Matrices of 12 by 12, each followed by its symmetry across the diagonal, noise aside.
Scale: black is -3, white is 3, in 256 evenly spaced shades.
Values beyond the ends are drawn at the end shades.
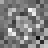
symmetric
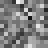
neither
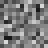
symmetric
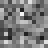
neither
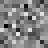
symmetric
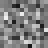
antisymmetric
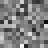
antisymmetric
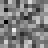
neither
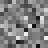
antisymmetric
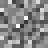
symmetric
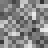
symmetric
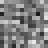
neither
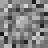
symmetric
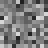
antisymmetric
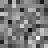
symmetric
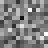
neither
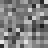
antisymmetric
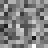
neither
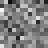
antisymmetric
